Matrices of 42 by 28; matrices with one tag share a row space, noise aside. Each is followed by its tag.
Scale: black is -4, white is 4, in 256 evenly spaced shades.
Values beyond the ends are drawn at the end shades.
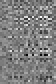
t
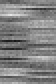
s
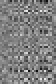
t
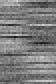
s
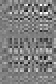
t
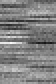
s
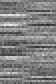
s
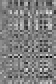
t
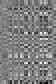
t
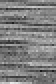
s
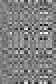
t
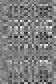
t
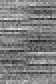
s
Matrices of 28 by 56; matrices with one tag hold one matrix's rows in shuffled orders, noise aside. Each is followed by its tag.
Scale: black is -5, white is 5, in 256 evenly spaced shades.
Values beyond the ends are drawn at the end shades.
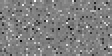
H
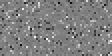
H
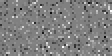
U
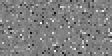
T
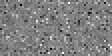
U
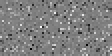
T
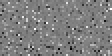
H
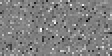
T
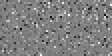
U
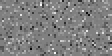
T
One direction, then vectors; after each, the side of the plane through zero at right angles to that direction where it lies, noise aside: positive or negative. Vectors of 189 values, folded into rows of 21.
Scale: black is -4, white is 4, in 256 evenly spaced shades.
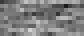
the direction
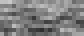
negative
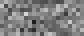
negative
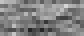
negative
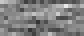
negative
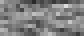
negative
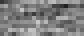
positive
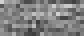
negative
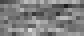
positive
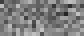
positive
